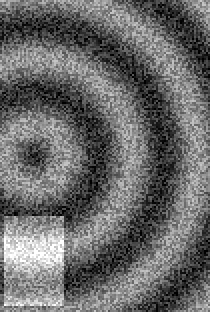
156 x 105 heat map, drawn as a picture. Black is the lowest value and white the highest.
The values follow a bell shape. Concentric rings centre on the middle left. An odd patch, higher than its surroundings, sits in the bottom left. The ninth with the highest average is the bottom left.
